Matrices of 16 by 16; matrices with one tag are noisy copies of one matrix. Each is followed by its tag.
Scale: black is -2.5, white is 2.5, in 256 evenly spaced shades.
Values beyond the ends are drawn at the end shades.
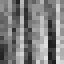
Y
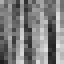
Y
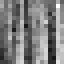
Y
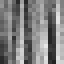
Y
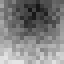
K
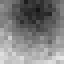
K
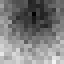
K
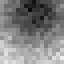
K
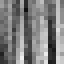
Y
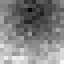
K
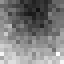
K
